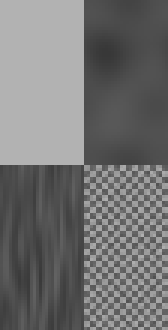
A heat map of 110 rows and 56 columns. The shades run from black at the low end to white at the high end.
The table splits into 2 rows of 2 panels. Panel 1,1: high, flat. Panel 1,2: low, smooth, faint in contrast. Panel 2,1: low, streaked downward, faint in contrast. Panel 2,2: middling, checkered, strong in contrast.
